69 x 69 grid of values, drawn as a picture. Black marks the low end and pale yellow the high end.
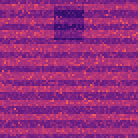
There is no overall slope. Horizontal stripes repeat 10 times down the table. In the top middle lies a patch that is lower than the rest. The top middle is the ninth with the lowest average.
